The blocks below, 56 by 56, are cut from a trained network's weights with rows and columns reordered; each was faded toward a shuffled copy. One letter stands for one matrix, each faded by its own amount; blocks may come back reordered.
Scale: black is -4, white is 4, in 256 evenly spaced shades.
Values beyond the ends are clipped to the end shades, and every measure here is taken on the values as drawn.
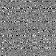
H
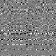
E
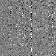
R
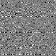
H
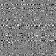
H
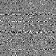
H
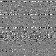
E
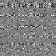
E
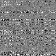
E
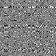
H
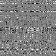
E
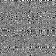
H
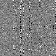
R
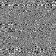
H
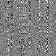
R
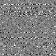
H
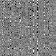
R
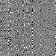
R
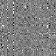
R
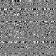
E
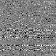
H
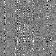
R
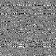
H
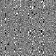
R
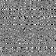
E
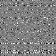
E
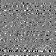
E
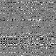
E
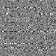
H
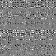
E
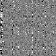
R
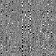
R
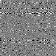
E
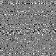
H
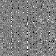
R
